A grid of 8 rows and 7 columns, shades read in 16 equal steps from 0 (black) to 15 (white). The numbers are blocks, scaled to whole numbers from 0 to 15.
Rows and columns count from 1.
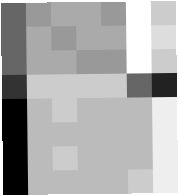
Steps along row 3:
up same down same up down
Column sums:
21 85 87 85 84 96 95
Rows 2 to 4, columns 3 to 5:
9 10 10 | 10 9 9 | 12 12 12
